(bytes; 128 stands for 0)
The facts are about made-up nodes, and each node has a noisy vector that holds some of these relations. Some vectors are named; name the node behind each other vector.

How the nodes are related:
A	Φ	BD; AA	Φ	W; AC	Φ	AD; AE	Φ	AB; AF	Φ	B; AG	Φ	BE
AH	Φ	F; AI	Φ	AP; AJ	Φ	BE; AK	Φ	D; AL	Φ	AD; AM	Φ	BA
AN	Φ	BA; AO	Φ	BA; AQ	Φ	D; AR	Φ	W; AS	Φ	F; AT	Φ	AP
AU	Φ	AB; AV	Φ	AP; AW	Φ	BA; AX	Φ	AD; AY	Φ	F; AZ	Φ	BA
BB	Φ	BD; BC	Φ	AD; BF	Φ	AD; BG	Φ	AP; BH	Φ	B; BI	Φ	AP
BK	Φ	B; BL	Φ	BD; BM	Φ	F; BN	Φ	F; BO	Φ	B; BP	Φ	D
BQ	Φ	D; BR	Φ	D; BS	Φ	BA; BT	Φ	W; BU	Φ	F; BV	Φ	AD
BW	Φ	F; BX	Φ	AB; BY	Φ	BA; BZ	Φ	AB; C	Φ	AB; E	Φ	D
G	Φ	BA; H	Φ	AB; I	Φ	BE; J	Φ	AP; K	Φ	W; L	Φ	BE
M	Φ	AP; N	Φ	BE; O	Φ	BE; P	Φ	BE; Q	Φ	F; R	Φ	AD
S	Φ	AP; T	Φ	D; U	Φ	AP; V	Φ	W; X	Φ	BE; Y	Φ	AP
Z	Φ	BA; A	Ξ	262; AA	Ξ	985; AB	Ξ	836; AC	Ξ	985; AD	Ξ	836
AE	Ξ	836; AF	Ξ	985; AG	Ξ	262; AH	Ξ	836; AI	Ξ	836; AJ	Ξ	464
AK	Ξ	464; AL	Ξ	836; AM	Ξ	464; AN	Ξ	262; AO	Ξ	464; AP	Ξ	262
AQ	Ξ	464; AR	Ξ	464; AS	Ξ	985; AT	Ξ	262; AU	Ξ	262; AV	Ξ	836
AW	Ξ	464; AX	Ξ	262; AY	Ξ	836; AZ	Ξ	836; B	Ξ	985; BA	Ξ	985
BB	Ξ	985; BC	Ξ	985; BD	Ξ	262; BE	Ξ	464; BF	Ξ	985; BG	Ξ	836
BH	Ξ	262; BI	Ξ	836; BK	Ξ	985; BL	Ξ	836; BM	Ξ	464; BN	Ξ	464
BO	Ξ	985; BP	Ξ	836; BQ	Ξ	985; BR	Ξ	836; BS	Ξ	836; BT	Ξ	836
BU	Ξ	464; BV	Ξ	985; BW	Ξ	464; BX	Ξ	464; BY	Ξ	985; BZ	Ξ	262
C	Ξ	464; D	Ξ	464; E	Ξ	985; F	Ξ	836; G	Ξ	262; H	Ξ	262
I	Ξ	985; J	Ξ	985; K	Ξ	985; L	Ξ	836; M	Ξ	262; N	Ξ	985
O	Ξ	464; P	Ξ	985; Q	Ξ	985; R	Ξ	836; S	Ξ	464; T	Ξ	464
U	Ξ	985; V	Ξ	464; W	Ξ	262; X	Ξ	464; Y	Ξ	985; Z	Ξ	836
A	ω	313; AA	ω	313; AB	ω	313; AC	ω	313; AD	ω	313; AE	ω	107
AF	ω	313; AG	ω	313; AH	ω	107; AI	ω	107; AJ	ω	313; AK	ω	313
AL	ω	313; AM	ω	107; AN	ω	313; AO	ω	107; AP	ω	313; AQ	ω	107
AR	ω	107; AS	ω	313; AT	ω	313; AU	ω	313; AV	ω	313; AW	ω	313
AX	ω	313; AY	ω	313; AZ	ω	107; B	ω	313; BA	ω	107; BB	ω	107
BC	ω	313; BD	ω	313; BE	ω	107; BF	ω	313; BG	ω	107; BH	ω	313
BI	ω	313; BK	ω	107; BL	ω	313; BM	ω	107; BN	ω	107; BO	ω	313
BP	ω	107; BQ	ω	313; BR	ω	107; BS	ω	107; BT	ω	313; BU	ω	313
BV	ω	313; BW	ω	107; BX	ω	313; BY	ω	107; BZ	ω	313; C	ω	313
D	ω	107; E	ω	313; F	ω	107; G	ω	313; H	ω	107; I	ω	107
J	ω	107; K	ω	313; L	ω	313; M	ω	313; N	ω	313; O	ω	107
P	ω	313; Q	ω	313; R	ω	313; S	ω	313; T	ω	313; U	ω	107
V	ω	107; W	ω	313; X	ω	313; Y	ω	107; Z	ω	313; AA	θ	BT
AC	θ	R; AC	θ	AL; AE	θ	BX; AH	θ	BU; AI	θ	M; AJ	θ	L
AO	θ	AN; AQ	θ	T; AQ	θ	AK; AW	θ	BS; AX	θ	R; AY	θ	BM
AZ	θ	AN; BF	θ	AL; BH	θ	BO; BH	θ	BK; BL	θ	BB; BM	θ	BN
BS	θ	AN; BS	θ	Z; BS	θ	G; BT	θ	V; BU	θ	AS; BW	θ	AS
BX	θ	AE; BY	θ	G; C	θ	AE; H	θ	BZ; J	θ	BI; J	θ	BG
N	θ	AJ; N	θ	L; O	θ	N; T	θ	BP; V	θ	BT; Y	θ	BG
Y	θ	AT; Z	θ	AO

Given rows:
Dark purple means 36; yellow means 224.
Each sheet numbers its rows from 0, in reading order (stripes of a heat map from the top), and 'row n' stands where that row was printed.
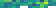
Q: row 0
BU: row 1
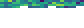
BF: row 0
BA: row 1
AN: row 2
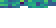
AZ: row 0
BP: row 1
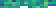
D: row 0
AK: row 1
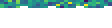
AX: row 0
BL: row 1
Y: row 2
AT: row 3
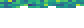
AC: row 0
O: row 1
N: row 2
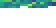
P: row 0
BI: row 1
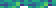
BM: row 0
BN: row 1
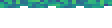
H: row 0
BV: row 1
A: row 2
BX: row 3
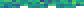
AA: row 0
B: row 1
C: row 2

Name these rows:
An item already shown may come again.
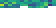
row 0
U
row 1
BN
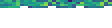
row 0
X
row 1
AO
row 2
BA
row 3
AW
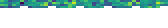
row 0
Z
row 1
AO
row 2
BU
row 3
BP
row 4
AW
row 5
AQ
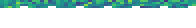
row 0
T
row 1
AG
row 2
BR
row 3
AV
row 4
BH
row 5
BY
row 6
AA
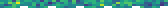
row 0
BW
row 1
AD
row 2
BZ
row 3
AJ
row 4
S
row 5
AY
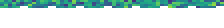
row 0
F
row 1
AI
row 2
AH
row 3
BP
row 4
AS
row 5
AR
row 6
AP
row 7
AO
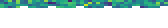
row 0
AX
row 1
L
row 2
BE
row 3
BG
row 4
BB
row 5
AM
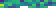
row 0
M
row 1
F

